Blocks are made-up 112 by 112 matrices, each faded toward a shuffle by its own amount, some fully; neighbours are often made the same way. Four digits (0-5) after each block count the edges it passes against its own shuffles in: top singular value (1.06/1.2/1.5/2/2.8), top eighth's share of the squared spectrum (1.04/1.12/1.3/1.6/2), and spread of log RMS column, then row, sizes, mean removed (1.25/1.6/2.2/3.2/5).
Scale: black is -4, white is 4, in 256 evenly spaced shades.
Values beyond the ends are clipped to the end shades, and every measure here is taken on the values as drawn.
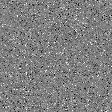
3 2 0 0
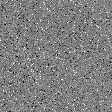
2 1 0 0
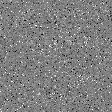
3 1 0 0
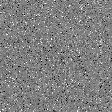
3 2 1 0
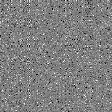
4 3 2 1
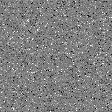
3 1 0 0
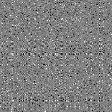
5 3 2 2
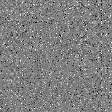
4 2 1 1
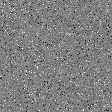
2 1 0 0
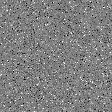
2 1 0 0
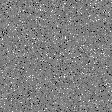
0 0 0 0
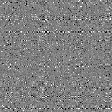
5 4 2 3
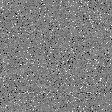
3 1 0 1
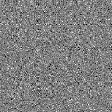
4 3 2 2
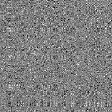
4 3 2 2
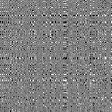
5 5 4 3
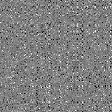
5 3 3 2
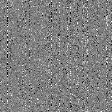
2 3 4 0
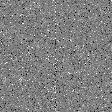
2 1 1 0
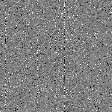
2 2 2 0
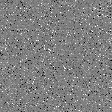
3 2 1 0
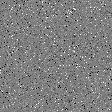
2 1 0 0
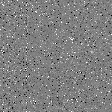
3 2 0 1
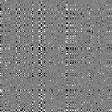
5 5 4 3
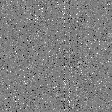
3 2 1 0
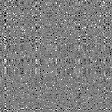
5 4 3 3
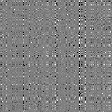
5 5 3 3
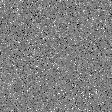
2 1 0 0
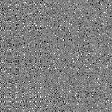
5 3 2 2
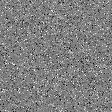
0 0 0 0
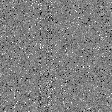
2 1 2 0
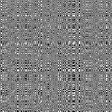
5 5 4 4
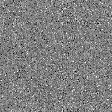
3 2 1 1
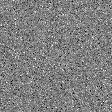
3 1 0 0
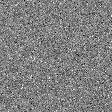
0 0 0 0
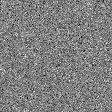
0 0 0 0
